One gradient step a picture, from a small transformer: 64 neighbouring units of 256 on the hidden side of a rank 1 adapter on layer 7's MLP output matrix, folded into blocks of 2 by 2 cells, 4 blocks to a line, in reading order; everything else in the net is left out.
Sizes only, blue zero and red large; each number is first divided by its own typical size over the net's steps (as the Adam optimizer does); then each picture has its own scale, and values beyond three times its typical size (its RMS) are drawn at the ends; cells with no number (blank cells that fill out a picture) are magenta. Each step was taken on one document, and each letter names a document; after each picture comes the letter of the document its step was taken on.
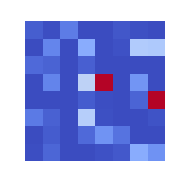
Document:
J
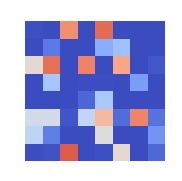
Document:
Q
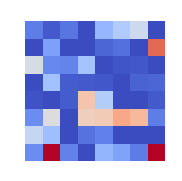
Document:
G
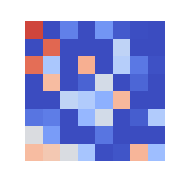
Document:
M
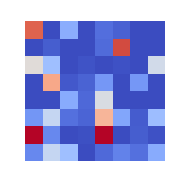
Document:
Q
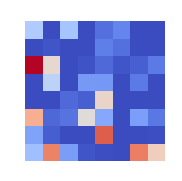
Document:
M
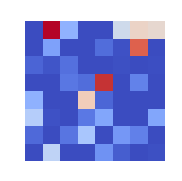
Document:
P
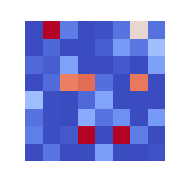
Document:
P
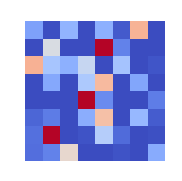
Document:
G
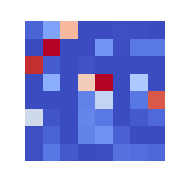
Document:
J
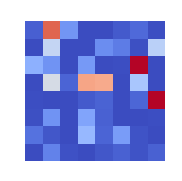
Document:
J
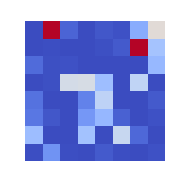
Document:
P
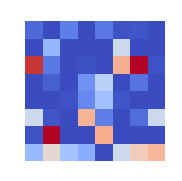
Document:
M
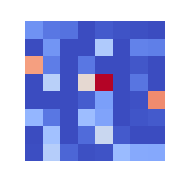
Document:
J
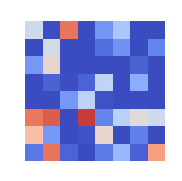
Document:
Q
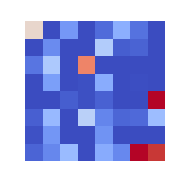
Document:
G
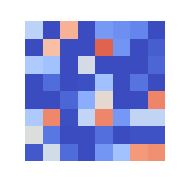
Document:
G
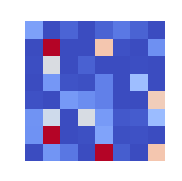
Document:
G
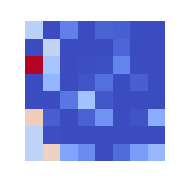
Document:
M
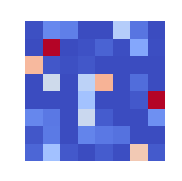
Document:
J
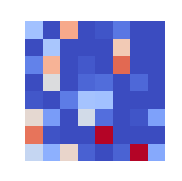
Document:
M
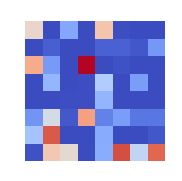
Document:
Q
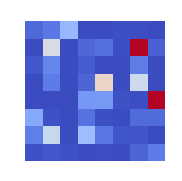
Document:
J
